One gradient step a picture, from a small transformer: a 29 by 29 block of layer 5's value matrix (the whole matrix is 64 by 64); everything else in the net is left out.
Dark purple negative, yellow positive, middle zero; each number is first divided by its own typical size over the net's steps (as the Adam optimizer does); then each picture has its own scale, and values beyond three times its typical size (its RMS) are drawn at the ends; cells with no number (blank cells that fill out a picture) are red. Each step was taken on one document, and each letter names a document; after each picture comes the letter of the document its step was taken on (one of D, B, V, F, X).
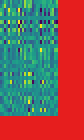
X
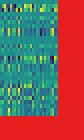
X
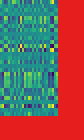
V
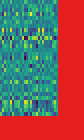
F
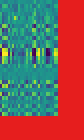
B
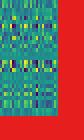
F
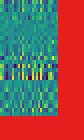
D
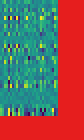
X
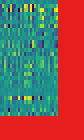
X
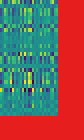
V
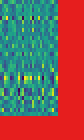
V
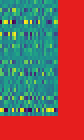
F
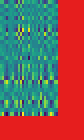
D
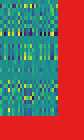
X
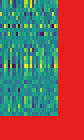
X
